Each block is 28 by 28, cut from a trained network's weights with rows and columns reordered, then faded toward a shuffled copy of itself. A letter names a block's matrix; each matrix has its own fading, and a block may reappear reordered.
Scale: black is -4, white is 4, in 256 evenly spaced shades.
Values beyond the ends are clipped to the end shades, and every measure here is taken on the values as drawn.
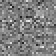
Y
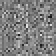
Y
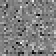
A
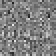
Y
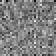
Y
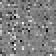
A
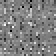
A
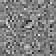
Y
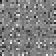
A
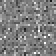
A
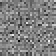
Y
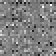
A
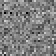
Y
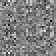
Y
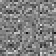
Y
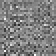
Y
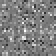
A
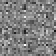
Y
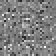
A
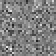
Y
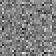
Y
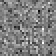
Y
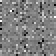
A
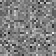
Y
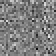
Y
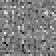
A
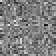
Y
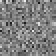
Y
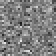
Y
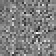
Y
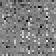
A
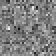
Y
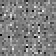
A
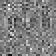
Y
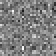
Y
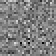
Y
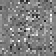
A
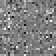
A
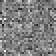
Y
